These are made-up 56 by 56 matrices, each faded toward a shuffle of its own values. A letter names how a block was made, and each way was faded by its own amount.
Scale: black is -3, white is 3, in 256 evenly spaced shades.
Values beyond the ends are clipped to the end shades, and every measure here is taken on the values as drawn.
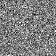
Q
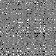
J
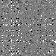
J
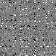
J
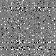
J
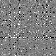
J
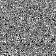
Q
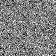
Q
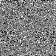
Q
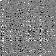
J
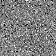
Q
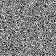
Q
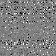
J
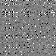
J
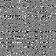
J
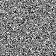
Q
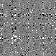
J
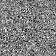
Q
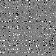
J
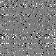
J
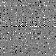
J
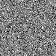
Q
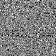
Q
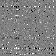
J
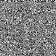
Q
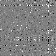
J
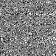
Q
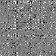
J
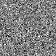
Q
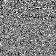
Q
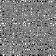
J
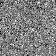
Q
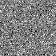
Q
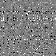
J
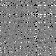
J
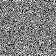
Q
